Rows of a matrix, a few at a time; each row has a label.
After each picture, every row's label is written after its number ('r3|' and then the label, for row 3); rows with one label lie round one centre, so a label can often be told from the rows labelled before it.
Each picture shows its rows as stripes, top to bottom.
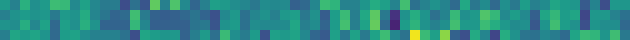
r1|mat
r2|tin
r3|tin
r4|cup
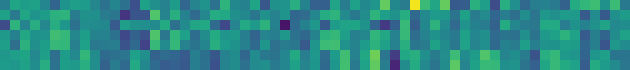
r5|cup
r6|mat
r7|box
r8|mat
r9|mat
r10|tin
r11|tin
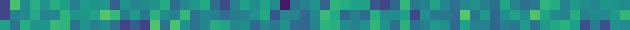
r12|box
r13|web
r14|mat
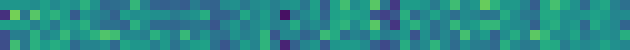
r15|tin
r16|box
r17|tin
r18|web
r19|box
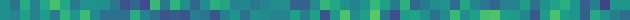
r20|mat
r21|tin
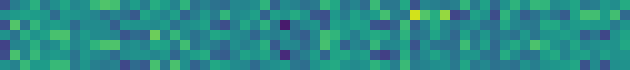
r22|web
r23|cup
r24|box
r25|mat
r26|web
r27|box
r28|mat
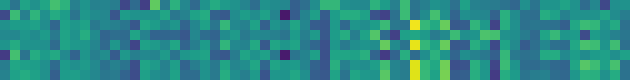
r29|mat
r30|box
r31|cup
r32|tin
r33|cup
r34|box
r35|cup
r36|cup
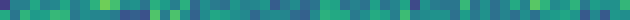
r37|web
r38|mat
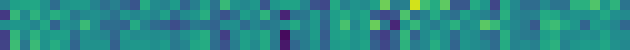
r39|cup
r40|box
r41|tin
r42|box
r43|box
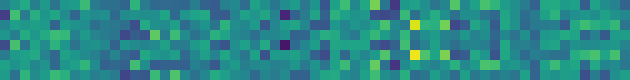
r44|tin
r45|box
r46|cup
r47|mat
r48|box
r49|cup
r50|tin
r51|mat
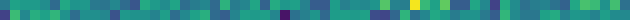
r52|cup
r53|box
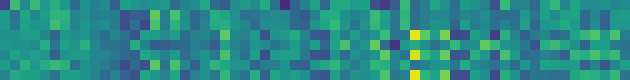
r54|box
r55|mat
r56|mat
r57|cup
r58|tin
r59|cup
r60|mat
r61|cup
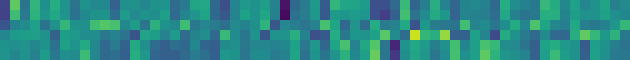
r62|box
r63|box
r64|web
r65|cup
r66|tin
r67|tin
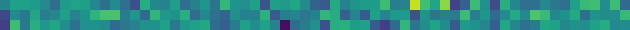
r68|cup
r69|web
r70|box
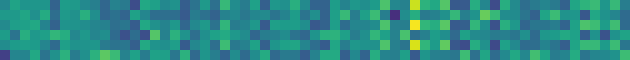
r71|cup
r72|tin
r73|cup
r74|mat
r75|cup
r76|web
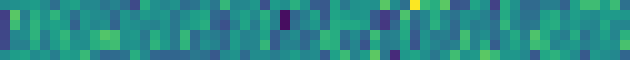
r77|cup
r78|box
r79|box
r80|web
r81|web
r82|tin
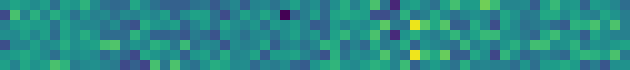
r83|tin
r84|box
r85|cup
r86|tin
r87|web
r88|cup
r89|mat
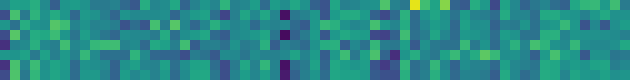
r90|cup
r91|box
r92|mat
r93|box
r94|web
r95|tin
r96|box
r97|box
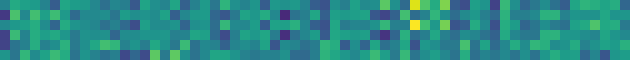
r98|cup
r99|box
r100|cup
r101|box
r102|web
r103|mat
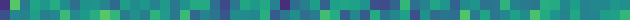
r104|box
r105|web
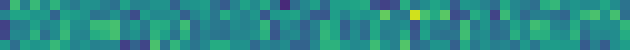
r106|box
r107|cup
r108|web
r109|web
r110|mat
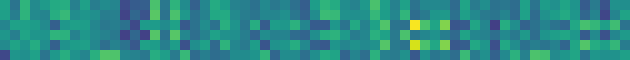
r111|mat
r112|mat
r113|cup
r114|mat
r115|cup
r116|web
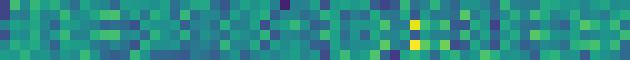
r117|box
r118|web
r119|cup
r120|web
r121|cup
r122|tin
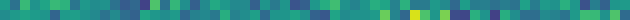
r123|mat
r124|cup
